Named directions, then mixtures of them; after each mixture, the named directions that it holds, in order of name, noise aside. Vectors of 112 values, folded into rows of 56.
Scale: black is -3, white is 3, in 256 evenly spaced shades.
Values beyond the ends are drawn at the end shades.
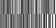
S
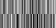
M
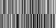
M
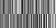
M, S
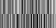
M, S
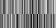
M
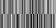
M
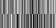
M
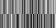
M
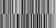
M, S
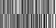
M, S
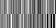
M, S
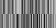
M, S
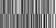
M, S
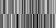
M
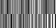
M, S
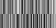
M, S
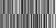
M, S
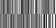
S
